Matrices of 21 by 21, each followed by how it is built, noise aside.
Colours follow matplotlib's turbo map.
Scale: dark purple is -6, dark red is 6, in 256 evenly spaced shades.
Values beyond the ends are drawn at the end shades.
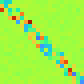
banded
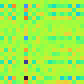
low rank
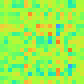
low rank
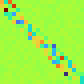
banded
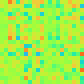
low rank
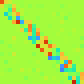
banded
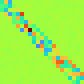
banded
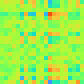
low rank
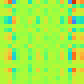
low rank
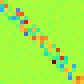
banded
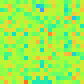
low rank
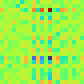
low rank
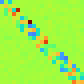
banded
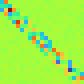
banded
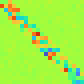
banded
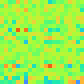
low rank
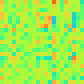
low rank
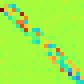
banded
